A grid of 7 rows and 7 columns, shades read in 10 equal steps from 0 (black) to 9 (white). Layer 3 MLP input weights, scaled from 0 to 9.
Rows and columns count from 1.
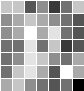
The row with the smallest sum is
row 7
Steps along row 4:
same up down up down up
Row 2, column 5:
5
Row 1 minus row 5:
3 2 -5 -2 -3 0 1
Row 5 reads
4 5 8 7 5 4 6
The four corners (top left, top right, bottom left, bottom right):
7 7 6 0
